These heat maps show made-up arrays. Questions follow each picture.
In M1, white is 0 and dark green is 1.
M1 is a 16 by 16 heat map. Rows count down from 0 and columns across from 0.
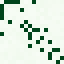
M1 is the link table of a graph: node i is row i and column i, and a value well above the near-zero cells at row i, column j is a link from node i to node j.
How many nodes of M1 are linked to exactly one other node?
6
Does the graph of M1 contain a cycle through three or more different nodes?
yes
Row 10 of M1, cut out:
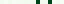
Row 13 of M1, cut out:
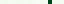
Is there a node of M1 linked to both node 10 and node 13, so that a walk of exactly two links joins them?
yes
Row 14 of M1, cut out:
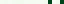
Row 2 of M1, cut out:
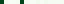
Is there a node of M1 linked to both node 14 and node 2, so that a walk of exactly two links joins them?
no
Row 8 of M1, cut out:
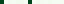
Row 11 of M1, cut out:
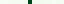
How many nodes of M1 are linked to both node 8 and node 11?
1
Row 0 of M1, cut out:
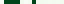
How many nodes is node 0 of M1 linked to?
5
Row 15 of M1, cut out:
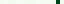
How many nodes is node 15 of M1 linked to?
1
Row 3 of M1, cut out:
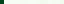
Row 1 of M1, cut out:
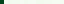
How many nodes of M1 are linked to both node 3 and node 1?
1
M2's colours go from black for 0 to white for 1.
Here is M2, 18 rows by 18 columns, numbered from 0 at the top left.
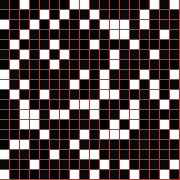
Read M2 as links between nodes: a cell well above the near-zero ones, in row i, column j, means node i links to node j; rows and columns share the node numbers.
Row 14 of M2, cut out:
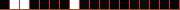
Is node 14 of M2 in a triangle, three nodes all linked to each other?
no
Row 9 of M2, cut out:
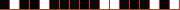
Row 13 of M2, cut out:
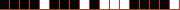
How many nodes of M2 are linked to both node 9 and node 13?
4
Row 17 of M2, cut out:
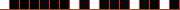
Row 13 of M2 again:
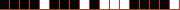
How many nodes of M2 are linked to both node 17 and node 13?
0
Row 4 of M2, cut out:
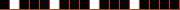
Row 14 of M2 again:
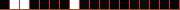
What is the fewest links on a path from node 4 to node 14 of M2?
2
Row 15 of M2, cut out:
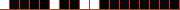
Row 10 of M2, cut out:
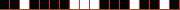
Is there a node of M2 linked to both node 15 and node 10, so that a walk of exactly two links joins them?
yes
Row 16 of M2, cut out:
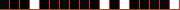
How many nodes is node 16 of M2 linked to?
4
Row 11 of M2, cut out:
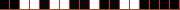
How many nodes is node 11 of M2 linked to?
7
